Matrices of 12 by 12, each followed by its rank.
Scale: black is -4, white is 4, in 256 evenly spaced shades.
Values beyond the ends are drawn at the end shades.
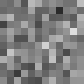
full rank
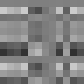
one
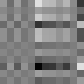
one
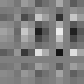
one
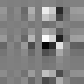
one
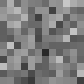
full rank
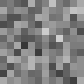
full rank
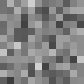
full rank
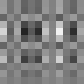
one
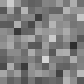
full rank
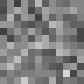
full rank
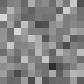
full rank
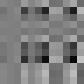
one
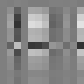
one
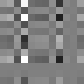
one
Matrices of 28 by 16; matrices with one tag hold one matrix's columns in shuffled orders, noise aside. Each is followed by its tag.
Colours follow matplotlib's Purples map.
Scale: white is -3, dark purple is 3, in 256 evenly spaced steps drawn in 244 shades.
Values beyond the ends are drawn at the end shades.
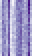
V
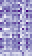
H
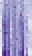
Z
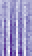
Z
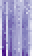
Z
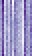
V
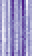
V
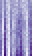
Z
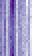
V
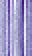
V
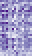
H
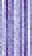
V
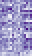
H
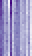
V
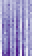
Z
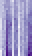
Z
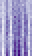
Z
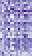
H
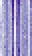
V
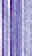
V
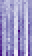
Z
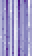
V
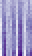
Z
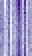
V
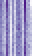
V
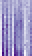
Z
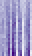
Z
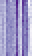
V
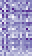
H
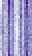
V
